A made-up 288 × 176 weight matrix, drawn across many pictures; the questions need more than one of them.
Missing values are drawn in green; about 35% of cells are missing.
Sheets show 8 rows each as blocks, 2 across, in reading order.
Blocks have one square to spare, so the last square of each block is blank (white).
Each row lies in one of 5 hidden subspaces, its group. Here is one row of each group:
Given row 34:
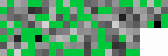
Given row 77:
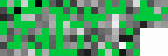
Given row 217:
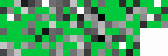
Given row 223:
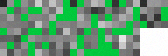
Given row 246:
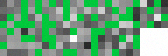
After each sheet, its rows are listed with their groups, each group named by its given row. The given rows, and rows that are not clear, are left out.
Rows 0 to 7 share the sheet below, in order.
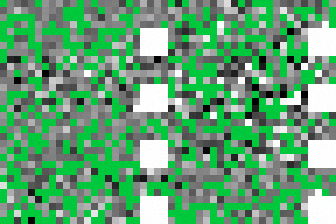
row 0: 217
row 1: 34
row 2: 34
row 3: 217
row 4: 246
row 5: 217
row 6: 77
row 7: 217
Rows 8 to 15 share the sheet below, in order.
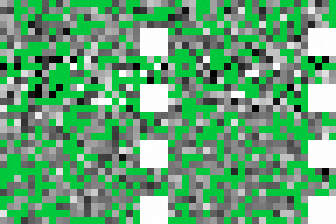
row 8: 77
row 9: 77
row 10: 77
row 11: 34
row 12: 77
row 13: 34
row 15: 34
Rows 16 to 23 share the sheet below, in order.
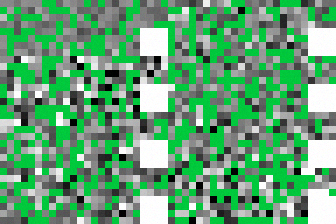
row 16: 246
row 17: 77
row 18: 217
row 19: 77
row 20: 77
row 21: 34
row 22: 77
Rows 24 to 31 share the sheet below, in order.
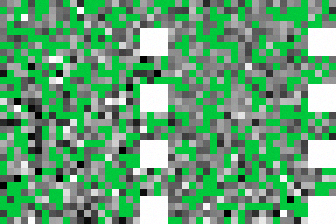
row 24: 217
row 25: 77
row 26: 223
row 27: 217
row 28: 77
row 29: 34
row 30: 77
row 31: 34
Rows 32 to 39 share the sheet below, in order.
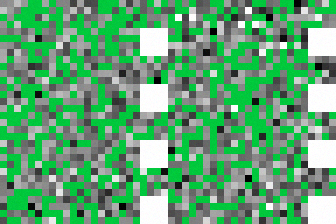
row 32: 34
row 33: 217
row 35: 246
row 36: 223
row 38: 223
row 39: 217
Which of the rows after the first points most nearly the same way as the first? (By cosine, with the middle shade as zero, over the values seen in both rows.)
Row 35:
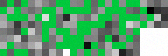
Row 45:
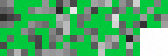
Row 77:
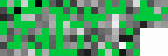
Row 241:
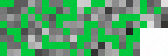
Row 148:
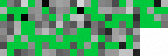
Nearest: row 241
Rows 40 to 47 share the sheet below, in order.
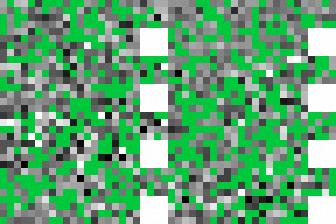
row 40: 246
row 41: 34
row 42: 77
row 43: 217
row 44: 77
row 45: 77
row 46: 217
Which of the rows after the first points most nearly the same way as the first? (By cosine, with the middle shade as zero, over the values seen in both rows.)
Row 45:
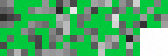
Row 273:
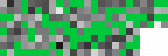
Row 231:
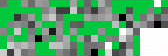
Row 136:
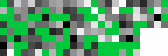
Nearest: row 231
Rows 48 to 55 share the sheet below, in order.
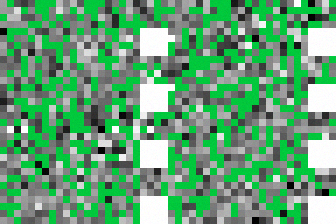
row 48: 77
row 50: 223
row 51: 77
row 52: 217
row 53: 34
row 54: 217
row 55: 34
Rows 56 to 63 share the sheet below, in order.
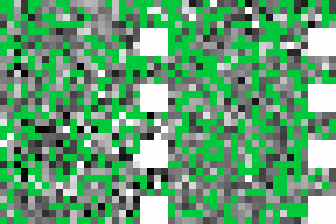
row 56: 246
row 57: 217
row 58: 217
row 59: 34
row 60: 246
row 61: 77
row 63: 217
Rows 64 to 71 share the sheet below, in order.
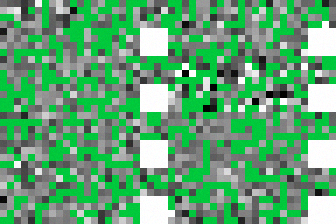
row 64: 77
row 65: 34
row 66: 223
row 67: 217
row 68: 223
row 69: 246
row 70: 77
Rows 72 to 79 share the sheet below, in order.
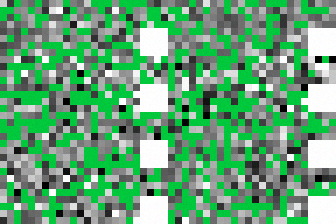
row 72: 34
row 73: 77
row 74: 217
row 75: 246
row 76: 34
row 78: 34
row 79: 246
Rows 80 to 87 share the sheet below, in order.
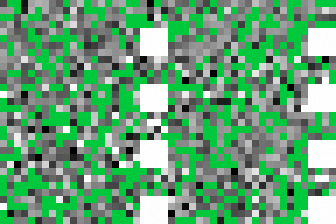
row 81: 34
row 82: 223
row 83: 34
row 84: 246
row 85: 77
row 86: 223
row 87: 246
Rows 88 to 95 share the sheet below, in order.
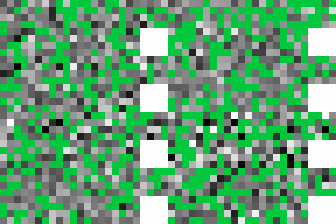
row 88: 223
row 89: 77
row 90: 77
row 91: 34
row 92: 34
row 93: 34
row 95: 34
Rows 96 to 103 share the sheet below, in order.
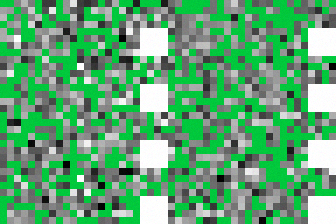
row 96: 223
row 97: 246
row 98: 217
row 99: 77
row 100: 246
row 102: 217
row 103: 223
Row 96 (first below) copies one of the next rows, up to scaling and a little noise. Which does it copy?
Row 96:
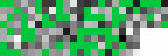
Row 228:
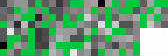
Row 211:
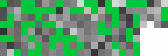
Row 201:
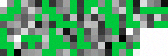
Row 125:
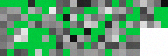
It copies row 201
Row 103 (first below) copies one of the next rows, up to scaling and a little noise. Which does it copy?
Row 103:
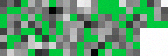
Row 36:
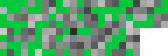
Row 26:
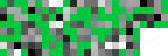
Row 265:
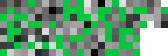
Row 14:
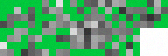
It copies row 265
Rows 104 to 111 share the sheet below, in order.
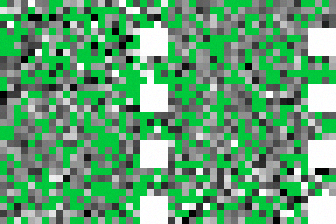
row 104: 246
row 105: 34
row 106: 223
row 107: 217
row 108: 246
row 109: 77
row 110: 34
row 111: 34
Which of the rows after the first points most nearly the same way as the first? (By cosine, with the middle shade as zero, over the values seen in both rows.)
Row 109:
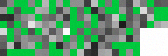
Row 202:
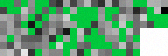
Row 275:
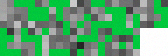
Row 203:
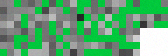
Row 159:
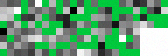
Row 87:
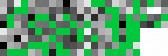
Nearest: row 87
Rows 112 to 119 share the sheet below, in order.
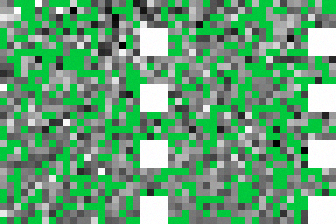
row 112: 77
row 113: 77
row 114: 77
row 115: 223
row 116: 34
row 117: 217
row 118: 223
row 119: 34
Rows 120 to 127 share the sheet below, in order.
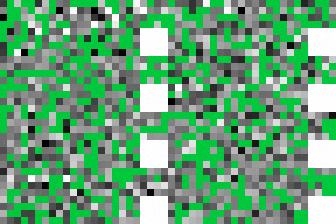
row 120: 77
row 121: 77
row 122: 77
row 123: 223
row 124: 223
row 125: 223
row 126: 34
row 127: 34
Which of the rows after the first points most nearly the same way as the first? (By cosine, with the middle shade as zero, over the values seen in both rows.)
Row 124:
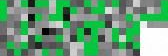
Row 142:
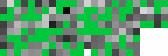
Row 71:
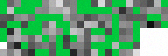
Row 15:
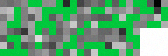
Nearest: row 15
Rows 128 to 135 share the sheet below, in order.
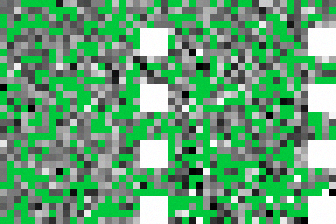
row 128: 217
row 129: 77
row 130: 77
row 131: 34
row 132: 77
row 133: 223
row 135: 223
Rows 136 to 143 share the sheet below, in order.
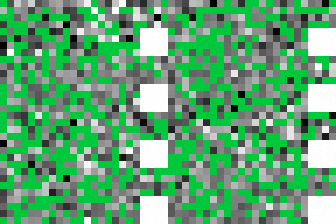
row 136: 246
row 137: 217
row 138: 246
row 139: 246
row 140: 77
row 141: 246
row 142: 34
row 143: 217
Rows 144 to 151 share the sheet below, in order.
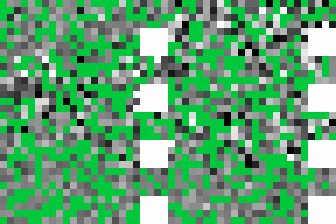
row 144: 217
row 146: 217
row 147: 77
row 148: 217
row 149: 77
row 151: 217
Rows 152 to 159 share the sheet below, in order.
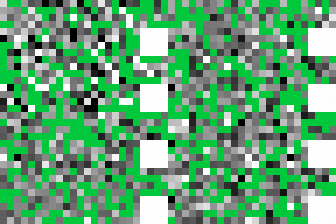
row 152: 223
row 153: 246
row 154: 77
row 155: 77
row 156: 223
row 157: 77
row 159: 77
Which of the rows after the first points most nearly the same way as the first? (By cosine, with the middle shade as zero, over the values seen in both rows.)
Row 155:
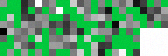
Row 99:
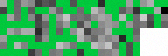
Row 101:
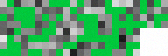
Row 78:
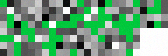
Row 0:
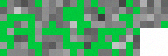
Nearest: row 78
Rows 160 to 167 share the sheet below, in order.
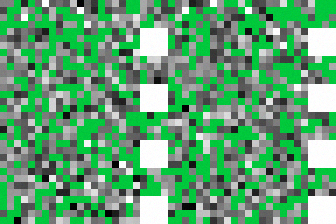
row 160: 217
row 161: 217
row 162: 34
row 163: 223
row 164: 246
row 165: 77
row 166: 223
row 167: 223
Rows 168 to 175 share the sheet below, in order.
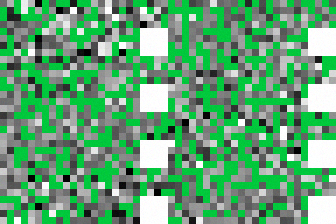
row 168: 77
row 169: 217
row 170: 77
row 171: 246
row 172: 34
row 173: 77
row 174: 34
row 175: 77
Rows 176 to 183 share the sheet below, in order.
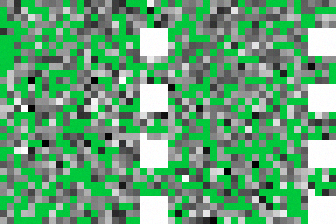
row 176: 246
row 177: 34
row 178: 77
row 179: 77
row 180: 223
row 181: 34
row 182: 34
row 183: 217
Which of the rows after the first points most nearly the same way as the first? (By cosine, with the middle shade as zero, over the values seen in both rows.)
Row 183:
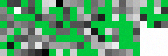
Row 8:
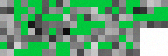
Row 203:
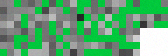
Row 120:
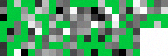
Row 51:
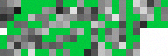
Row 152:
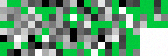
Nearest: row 120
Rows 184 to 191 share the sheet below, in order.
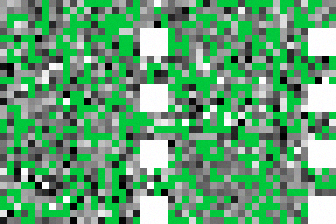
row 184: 34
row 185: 77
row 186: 34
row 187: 34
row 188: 246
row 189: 77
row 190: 246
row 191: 77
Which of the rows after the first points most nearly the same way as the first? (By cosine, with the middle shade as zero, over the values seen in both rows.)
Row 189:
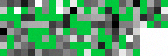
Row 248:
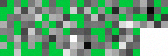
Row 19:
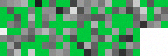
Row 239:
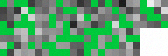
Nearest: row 248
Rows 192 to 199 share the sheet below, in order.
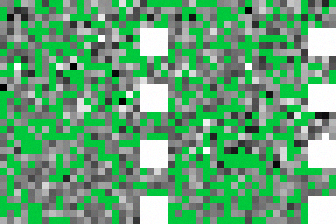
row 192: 217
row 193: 217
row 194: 77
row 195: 217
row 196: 34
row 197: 34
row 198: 34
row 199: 77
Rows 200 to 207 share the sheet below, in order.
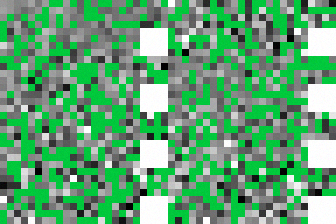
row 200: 223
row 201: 223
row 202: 77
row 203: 217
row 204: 34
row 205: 246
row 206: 77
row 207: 223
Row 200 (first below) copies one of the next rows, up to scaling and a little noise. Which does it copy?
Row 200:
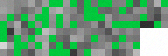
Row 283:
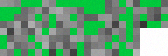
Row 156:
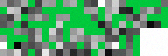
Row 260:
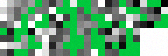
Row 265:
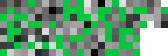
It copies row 283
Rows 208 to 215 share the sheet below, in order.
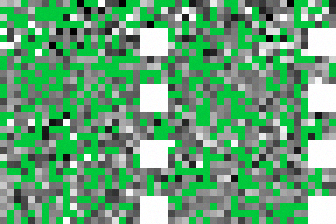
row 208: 223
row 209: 217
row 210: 246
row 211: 223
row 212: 34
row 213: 77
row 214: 246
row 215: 34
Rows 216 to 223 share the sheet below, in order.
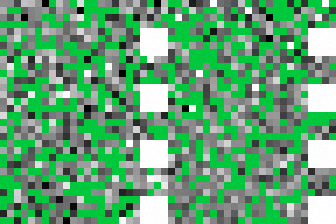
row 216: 217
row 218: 34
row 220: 223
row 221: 246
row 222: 246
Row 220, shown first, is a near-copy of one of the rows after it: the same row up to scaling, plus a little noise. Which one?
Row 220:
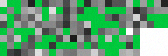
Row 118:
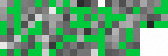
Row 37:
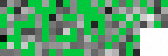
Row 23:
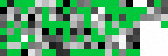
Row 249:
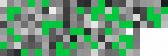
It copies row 249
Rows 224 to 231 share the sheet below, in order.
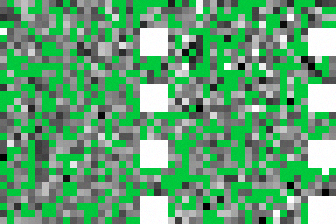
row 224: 77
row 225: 34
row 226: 77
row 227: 77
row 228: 223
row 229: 217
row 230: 34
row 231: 34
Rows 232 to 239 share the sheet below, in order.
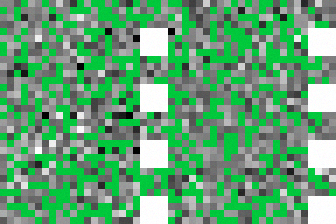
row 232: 217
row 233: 77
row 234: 217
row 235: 77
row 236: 217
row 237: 77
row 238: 217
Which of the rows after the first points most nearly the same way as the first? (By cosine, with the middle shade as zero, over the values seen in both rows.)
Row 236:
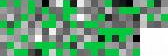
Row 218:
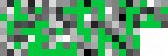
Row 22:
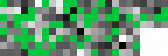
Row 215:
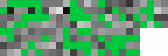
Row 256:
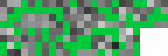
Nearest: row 218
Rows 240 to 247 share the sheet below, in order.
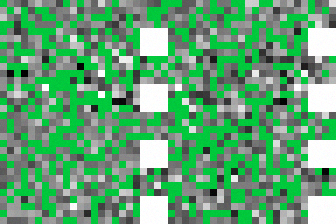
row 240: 246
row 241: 223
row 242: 217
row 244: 34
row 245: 217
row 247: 34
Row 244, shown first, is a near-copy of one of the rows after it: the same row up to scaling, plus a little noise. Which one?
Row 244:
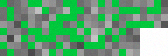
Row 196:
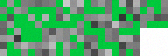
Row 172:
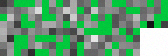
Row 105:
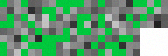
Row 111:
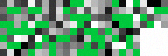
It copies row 172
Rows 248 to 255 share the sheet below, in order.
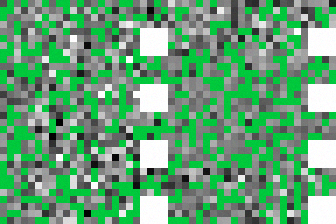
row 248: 246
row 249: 223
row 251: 217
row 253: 217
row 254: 246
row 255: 77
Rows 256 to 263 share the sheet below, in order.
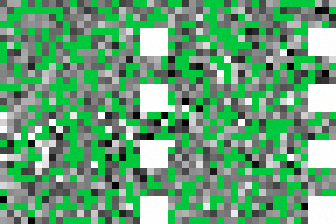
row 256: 223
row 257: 246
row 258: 34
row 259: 223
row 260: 223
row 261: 77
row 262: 77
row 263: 217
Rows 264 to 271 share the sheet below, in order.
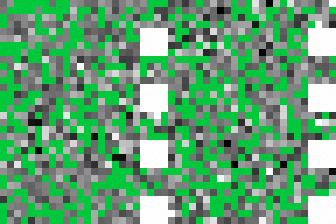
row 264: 246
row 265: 223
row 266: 217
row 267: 246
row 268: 34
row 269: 246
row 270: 77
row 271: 223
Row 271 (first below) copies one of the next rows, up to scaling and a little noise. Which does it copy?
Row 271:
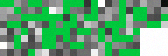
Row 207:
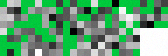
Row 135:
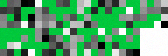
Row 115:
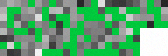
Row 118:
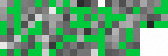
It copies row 118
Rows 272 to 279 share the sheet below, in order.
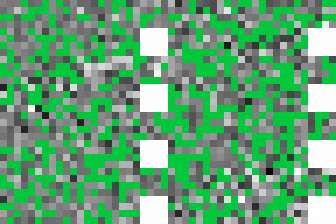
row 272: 217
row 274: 223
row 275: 223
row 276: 217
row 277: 77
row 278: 77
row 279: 223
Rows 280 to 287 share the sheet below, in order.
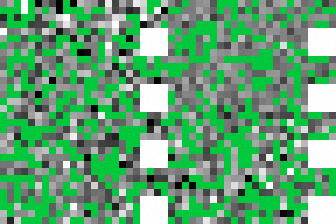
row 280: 77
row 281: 34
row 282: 34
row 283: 223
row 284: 246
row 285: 223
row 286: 246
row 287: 217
